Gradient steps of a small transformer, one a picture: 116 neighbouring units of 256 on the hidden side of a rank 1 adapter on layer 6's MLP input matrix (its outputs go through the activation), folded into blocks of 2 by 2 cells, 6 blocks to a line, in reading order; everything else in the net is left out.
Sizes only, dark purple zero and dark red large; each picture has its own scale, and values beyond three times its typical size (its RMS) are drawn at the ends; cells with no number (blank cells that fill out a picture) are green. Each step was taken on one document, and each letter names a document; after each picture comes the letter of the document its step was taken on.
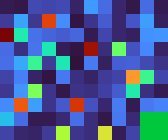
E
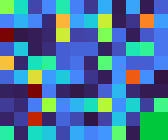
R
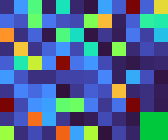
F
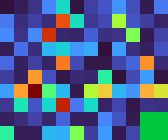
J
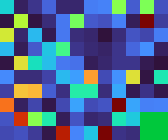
E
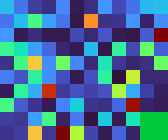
F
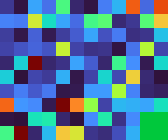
F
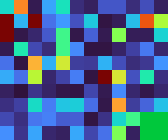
R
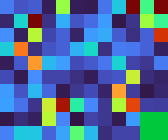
F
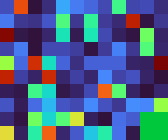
R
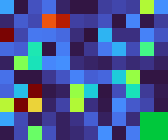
E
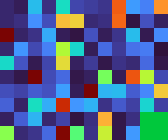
J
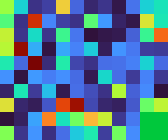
F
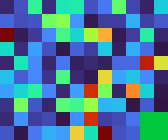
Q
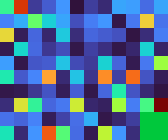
R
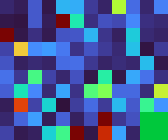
J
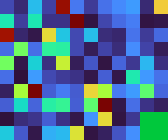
J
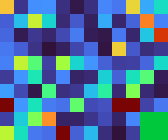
F
